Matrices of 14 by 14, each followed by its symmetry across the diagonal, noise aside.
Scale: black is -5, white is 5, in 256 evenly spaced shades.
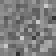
symmetric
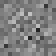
symmetric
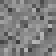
symmetric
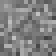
symmetric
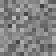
neither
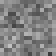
neither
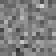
neither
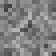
symmetric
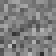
neither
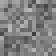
symmetric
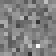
neither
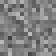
neither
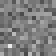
neither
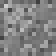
symmetric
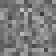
neither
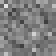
symmetric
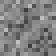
symmetric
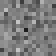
neither
